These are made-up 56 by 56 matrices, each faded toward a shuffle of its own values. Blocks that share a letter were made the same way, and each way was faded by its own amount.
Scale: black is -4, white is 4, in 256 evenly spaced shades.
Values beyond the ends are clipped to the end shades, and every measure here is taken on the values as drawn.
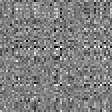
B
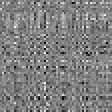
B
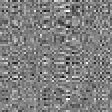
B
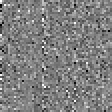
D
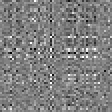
B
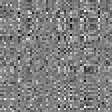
B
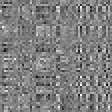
B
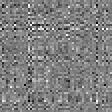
B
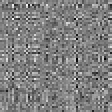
B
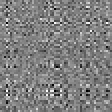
B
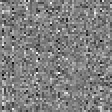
D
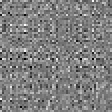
B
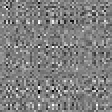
B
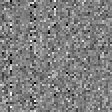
D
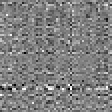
B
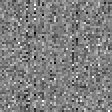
D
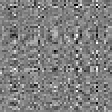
B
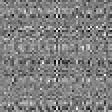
B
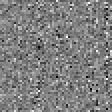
D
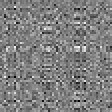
B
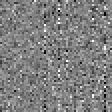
D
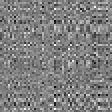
B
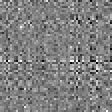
B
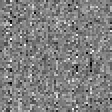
D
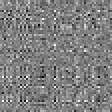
B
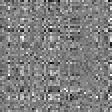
B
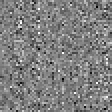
D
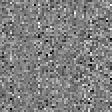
D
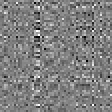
B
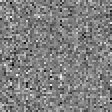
D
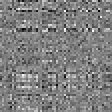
B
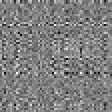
B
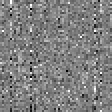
D
